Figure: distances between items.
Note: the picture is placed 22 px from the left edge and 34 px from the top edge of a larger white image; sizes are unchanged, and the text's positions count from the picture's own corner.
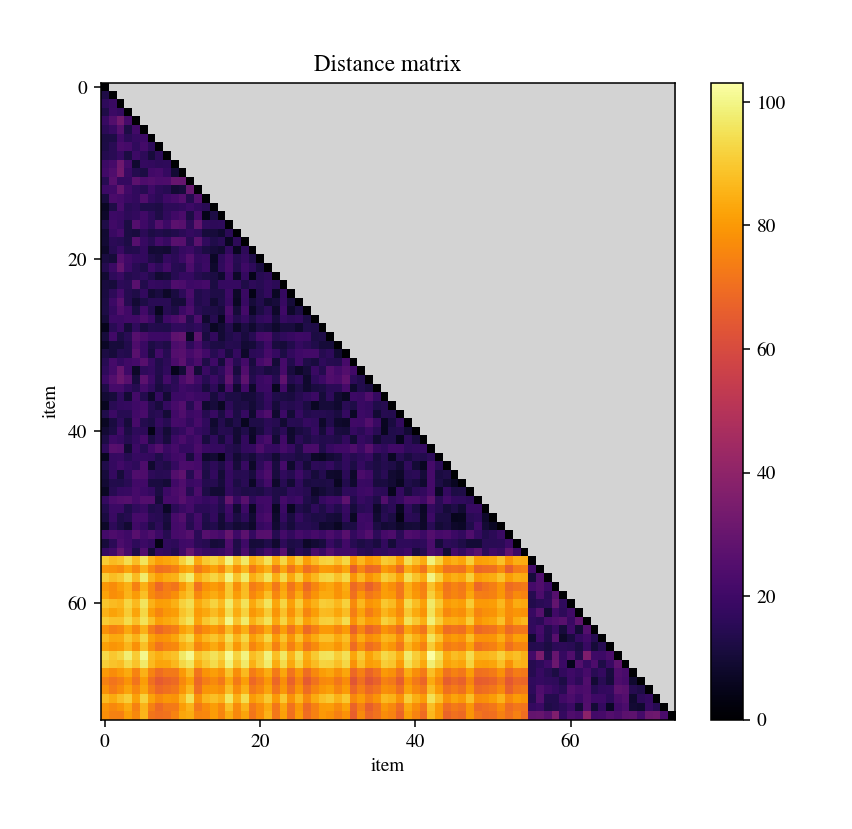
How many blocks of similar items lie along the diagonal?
2
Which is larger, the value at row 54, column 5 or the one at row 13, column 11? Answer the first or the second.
the first
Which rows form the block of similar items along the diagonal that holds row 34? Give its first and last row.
0 to 54
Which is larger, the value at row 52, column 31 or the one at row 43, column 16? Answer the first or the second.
the first
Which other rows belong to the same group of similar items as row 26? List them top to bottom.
0, 1, 2, 3, 4, 5, 6, 7, 8, 9, 10, 11, 12, 13, 14, 15, 16, 17, 18, 19, 20, 21, 22, 23, 24, 25, 27, 28, 29, 30, 31, 32, 33, 34, 35, 36, 37, 38, 39, 40, 41, 42, 43, 44, 45, 46, 47, 48, 49, 50, 51, 52, 53, 54
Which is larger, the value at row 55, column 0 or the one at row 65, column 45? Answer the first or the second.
the first
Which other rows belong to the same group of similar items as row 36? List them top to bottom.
0, 1, 2, 3, 4, 5, 6, 7, 8, 9, 10, 11, 12, 13, 14, 15, 16, 17, 18, 19, 20, 21, 22, 23, 24, 25, 26, 27, 28, 29, 30, 31, 32, 33, 34, 35, 37, 38, 39, 40, 41, 42, 43, 44, 45, 46, 47, 48, 49, 50, 51, 52, 53, 54
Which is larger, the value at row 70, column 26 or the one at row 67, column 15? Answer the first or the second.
the second
